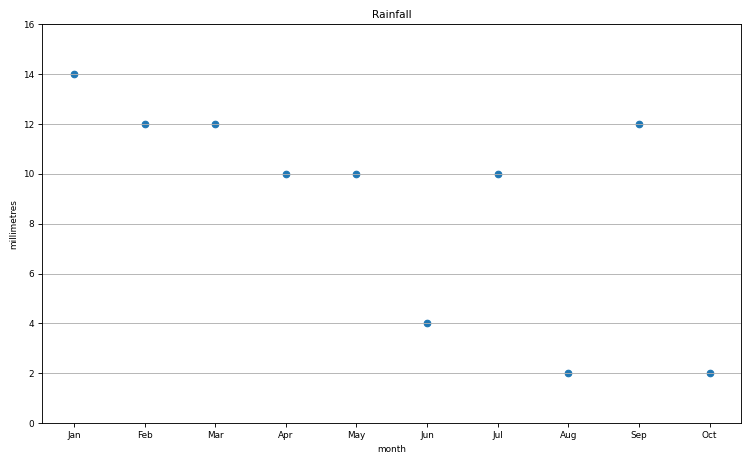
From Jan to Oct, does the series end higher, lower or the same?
lower
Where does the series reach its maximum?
Jan
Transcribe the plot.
Title: Rainfall
x-axis: month, ticks Jan Feb Mar Apr May Jun Jul Aug Sep Oct
y-axis: millimetres, ticks 0 2 4 6 8 10 12 14 16
Values:
14 12 12 10 10 4 10 2 12 2
